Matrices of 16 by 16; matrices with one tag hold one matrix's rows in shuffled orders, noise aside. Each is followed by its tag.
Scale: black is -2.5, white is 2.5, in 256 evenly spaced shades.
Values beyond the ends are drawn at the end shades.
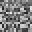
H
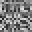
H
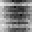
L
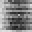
L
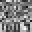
H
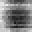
L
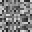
H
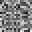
H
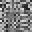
H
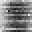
L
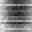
L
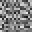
H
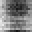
L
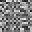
H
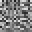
H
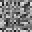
H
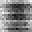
L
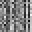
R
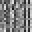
R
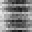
L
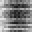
L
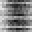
L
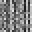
R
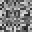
H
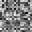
H
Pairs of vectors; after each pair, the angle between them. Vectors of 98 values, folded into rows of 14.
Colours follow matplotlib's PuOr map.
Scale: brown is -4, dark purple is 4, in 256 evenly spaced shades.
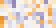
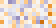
partly aligned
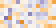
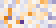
nearly opposite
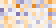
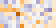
partly opposed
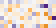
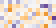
nearly parallel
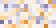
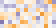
nearly parallel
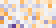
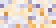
partly aligned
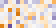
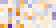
nearly parallel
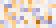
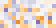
nearly opposite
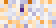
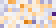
partly opposed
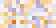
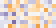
nearly opposite
